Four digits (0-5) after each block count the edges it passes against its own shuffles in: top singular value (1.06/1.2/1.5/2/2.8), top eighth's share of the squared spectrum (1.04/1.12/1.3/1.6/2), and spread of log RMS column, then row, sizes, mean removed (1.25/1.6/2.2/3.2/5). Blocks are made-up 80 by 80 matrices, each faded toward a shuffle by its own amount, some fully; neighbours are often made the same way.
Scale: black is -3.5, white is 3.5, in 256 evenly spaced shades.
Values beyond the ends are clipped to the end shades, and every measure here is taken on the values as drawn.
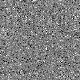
3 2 1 1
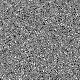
0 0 0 0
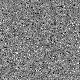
0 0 0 0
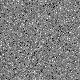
0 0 0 0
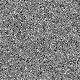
0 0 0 0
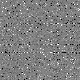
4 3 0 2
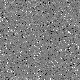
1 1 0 0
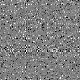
4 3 1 2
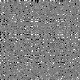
4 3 2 2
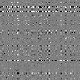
5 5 2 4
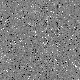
2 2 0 0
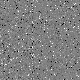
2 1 0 0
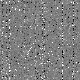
3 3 2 0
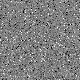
2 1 0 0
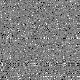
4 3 1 2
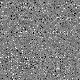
3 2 1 1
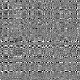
5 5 3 4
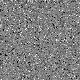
2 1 0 0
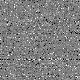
3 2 0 2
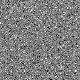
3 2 1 1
